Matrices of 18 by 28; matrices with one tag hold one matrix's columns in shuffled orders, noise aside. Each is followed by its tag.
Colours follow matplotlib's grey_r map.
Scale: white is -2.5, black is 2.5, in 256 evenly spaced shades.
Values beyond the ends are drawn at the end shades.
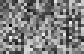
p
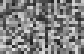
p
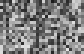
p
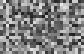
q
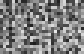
p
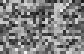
q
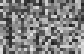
p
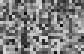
p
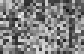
p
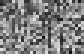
p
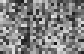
p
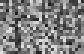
p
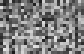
p
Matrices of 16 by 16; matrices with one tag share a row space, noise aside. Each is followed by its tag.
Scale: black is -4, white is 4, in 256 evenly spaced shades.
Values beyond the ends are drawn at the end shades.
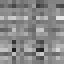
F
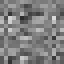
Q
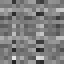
F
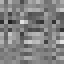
Q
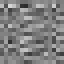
Q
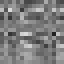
Q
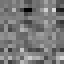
Q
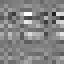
Q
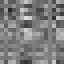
Q
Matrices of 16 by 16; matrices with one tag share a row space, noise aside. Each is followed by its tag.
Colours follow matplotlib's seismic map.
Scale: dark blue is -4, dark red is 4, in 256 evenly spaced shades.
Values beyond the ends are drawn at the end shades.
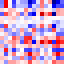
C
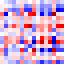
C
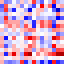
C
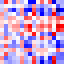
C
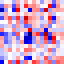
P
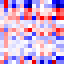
C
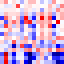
C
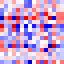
P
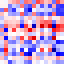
C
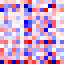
P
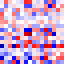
P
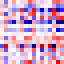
C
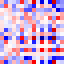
C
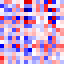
P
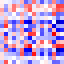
C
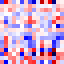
C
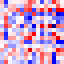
C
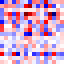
P
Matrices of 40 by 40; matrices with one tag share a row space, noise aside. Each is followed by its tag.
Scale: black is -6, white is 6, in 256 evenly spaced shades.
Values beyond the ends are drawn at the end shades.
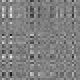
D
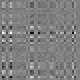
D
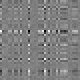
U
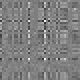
U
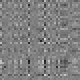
U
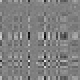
U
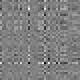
U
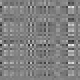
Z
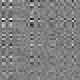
D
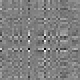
U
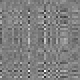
U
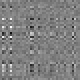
D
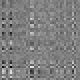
D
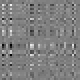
D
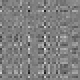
U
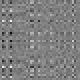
D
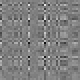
U
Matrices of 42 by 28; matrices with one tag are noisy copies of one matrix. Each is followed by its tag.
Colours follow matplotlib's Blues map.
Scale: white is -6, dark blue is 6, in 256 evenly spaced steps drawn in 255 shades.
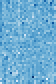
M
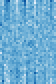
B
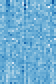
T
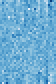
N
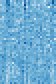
T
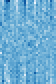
B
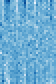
B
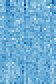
T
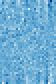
N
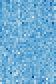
M
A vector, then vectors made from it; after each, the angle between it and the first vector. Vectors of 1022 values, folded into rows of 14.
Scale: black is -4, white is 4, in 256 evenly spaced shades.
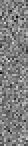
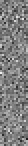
nearly opposite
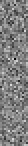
partly opposed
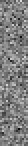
orthogonal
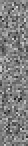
partly aligned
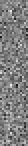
partly opposed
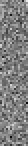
partly opposed
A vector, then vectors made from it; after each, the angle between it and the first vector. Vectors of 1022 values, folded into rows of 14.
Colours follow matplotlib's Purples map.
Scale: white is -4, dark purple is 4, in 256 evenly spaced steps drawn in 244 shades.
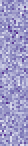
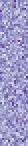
orthogonal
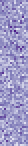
partly aligned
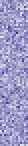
nearly parallel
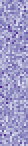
nearly parallel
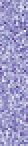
partly aligned
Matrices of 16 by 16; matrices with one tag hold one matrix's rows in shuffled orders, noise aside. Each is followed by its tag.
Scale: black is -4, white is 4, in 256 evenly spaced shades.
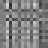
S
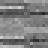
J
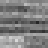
J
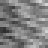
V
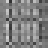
S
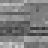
J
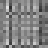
S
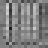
S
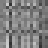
S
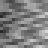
V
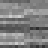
J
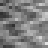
V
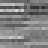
J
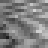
V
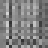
S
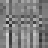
S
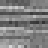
J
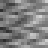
V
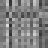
S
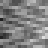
V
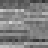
J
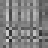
S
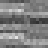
J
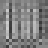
S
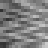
V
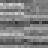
J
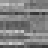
J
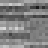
J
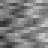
V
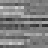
J
